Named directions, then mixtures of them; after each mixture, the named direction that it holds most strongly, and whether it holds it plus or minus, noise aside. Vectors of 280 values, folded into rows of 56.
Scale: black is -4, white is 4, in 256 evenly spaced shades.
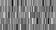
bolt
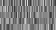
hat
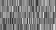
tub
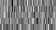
bolt, plus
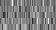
bolt, minus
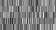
tub, plus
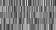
hat, plus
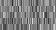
tub, plus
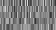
hat, plus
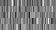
bolt, minus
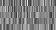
hat, plus
